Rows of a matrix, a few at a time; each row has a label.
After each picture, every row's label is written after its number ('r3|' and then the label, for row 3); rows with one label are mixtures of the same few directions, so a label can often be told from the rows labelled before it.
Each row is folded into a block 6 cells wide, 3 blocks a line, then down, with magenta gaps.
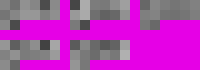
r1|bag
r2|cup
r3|cup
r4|bag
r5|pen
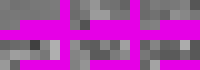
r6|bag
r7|bag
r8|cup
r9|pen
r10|bag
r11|bag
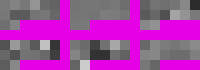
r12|pen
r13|cup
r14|cup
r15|bag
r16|bag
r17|cup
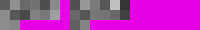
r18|pen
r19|bag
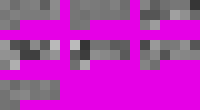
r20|bag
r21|bag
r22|cup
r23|bag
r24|cup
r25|cup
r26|pen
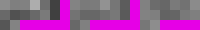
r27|pen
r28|pen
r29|bag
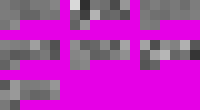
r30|bag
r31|cup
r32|pen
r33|pen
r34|bag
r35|pen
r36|cup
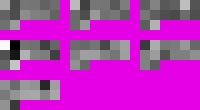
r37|cup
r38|cup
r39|bag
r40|cup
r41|pen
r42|cup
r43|bag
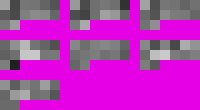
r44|cup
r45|cup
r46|cup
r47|bag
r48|pen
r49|pen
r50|pen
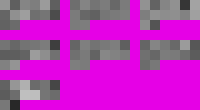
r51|pen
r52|pen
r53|bag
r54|cup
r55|cup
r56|bag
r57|bag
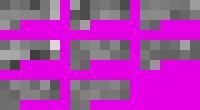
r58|pen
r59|cup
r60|cup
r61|cup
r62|bag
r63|bag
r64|bag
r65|pen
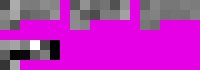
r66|cup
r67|pen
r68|cup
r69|pen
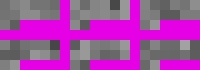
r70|bag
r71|bag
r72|bag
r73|cup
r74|cup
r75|bag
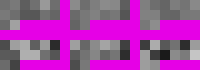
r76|bag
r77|pen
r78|bag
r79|bag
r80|pen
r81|pen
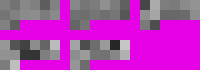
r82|bag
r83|pen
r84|cup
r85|bag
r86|bag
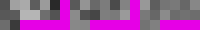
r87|bag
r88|pen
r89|cup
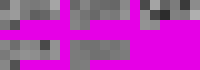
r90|cup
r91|pen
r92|pen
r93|bag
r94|bag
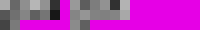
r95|pen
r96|bag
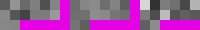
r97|pen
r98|bag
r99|cup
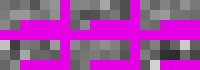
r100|pen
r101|pen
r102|pen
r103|cup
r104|pen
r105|bag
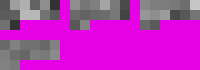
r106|bag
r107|pen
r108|cup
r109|pen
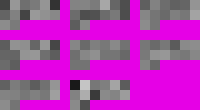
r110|cup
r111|pen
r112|pen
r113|bag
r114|pen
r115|pen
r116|pen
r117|cup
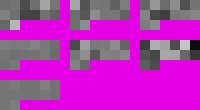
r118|bag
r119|cup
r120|pen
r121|pen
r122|cup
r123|bag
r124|bag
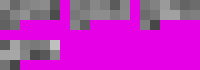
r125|pen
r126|bag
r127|bag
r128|cup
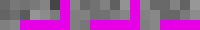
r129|cup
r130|bag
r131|bag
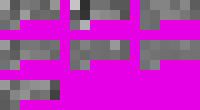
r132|cup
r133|cup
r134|bag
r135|cup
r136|bag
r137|bag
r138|pen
